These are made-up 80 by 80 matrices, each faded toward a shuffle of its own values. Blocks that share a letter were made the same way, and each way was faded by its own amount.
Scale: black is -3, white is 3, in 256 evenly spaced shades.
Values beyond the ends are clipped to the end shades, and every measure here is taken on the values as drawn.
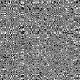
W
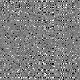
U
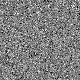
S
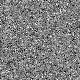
S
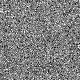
S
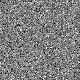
S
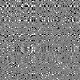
U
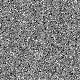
S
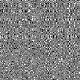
W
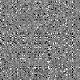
W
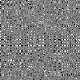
U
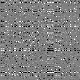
U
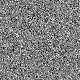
S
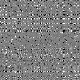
U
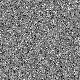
S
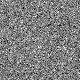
S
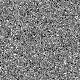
S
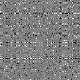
U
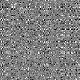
W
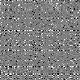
U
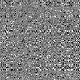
W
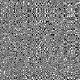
W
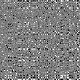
U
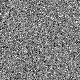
S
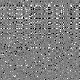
U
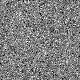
S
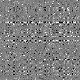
U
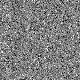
S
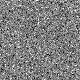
S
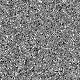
S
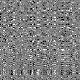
W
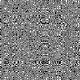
W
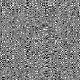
W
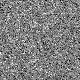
S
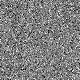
S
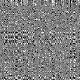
W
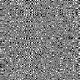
W
